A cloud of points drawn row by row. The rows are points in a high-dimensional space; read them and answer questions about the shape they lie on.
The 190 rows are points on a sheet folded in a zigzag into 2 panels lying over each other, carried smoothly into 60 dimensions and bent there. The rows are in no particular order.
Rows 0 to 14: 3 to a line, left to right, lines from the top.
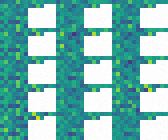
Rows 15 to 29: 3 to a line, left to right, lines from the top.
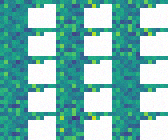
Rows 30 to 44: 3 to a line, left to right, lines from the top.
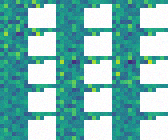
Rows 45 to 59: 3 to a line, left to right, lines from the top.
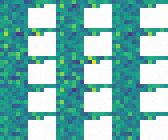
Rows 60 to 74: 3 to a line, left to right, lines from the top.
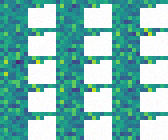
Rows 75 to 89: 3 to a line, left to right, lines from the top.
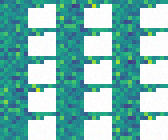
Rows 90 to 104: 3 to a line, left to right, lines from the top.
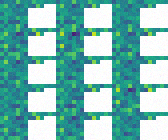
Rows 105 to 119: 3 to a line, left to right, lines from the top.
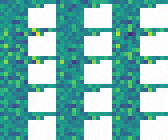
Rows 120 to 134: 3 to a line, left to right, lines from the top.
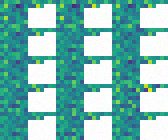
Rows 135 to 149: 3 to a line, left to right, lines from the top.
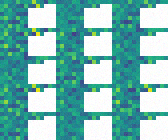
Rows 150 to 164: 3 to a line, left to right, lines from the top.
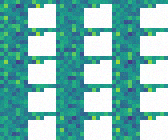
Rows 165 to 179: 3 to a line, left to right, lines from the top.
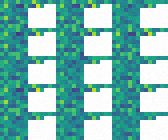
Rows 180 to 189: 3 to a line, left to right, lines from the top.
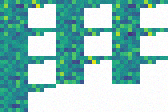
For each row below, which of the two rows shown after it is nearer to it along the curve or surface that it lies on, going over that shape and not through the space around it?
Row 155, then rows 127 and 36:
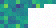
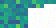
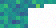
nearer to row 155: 127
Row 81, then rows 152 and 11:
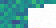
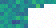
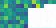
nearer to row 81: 152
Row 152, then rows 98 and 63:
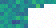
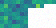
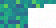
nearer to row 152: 98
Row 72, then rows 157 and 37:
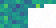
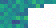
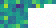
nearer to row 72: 157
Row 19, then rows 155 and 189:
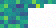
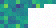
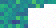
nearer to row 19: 189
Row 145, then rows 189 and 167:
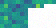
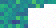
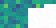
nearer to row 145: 189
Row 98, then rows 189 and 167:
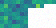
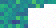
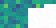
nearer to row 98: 189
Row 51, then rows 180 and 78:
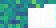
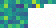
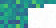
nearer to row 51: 180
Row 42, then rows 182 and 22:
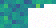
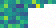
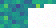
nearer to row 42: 22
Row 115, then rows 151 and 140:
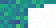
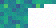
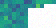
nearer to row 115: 151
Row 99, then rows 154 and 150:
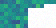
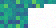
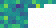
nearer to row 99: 154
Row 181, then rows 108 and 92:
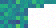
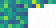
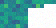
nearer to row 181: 92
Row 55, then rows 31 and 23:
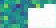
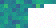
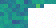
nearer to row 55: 23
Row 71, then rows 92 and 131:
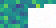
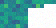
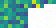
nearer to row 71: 131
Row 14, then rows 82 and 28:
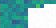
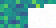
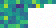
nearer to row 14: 82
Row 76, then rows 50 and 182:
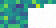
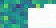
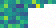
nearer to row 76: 182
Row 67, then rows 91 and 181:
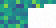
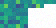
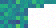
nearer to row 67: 91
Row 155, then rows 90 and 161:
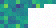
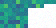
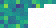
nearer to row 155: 161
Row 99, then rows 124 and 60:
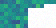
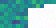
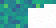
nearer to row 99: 60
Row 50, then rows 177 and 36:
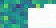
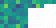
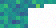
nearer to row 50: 36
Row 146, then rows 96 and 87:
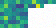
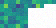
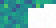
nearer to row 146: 96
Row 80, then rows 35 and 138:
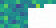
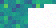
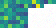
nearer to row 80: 138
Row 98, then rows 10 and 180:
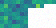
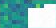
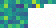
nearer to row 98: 10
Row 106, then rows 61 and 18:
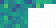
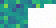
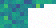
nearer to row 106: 61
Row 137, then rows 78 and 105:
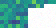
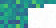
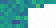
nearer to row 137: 105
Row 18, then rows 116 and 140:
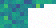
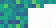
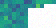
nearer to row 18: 140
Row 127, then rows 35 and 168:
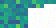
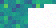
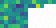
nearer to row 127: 35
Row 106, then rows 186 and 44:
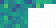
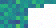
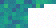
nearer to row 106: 44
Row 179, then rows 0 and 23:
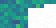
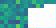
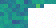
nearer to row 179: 0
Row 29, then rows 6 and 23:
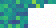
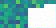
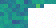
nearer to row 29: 23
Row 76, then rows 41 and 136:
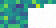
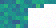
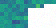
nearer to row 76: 136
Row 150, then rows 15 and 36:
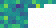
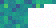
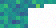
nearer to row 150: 36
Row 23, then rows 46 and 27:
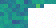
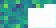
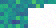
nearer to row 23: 27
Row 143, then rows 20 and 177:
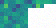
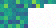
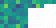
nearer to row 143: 177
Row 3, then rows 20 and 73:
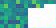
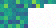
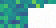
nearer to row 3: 20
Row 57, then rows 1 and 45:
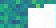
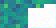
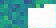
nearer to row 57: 45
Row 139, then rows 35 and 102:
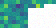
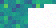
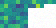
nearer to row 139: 102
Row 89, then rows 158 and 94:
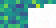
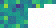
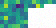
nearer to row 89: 94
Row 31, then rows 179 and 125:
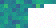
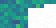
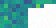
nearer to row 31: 179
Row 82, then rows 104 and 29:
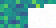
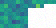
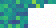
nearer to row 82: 29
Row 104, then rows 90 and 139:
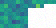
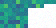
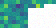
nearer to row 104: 139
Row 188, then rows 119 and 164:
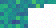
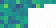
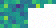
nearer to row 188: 164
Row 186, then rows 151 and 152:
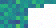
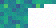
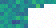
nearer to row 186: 151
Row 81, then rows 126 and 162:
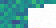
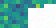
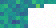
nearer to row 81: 162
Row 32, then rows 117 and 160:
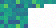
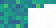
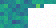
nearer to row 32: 117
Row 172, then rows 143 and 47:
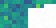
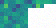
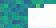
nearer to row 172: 47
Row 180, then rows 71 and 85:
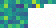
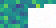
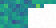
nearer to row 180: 71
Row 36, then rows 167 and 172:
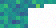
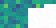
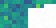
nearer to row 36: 172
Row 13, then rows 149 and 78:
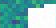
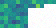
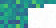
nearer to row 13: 149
